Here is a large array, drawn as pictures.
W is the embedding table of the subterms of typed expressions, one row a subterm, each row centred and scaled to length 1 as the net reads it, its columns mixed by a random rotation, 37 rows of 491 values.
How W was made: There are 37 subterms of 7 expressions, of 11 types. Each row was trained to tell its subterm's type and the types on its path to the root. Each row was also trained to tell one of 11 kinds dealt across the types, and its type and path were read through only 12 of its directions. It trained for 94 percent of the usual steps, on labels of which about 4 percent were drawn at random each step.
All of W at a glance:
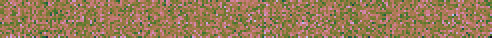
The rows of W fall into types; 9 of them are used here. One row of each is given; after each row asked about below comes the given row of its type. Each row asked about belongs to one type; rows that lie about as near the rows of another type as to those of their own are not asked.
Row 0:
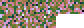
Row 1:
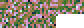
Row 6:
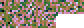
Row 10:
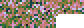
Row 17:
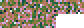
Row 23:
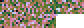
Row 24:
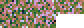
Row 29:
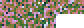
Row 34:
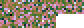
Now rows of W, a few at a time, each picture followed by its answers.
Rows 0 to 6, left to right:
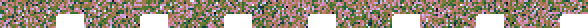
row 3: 24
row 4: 1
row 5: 1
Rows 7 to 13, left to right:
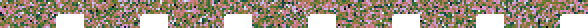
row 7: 17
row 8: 10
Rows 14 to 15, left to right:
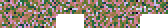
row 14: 29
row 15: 29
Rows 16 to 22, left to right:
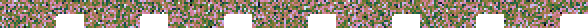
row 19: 24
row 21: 29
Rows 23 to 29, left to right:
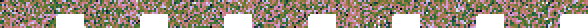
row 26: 1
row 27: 34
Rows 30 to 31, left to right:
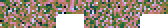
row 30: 1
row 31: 24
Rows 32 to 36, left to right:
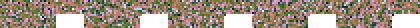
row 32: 29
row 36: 24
